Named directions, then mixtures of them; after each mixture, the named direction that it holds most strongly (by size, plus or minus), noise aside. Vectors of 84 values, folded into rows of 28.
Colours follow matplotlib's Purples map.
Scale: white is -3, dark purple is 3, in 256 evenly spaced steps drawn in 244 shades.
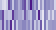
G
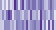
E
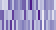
G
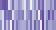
G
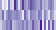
E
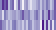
E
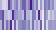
G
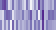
G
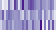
E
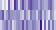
E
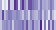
E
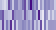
G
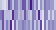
G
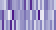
G
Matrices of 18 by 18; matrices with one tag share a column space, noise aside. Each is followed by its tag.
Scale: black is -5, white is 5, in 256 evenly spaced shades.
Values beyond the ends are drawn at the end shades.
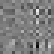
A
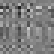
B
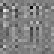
B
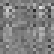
B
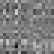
A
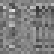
B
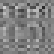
B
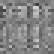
B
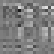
B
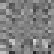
A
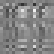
B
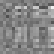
B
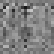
B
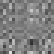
A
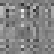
B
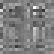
B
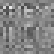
B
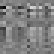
B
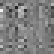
B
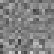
A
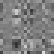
A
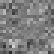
A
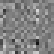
A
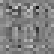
B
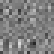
A
